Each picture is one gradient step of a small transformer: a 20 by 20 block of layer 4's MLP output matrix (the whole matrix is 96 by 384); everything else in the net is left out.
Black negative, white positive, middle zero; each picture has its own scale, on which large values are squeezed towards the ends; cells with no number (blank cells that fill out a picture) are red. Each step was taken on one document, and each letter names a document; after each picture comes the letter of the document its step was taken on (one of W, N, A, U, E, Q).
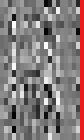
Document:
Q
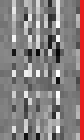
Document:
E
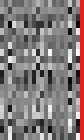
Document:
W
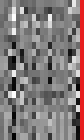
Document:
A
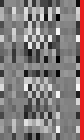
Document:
E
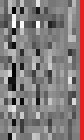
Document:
A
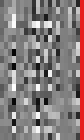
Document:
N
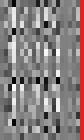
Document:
Q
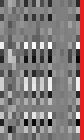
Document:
W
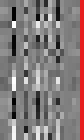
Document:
E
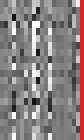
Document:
A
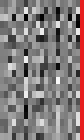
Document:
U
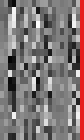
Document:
A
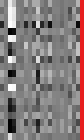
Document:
W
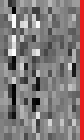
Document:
A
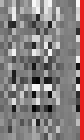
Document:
Q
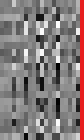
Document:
U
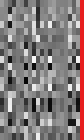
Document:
W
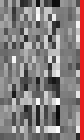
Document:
N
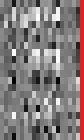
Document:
Q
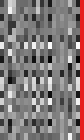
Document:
W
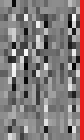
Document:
A
